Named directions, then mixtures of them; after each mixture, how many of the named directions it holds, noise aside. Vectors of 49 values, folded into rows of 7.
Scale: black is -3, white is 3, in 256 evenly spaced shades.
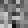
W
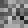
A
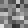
two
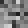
two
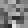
one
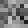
one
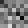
two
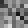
two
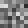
two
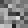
two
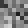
two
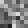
two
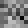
one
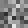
two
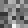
two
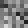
two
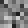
two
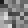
two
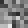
two
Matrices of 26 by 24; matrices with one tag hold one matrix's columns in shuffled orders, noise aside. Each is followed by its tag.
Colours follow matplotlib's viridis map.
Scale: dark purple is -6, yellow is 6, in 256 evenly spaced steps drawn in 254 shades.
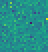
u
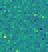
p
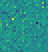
u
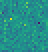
u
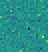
p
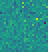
u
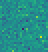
p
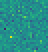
p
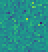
u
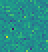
p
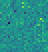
u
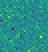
p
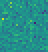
u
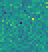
u
